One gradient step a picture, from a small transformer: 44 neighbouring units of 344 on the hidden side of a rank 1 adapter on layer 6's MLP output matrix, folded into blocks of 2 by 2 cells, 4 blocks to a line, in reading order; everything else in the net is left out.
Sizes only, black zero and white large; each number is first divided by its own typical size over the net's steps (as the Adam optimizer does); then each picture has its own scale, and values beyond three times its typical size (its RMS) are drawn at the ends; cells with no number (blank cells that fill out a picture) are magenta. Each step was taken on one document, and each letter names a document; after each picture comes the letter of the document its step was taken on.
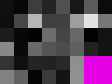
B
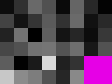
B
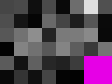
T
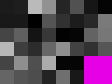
B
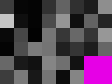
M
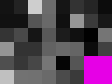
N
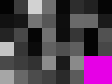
N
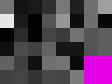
M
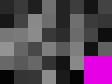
T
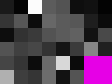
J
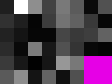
B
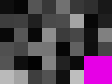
B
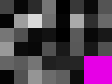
T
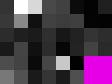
J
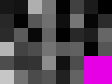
N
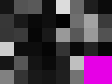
N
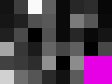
N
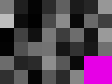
M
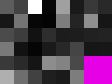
J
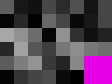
T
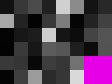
M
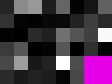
J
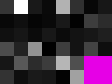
J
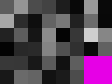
M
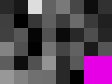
N
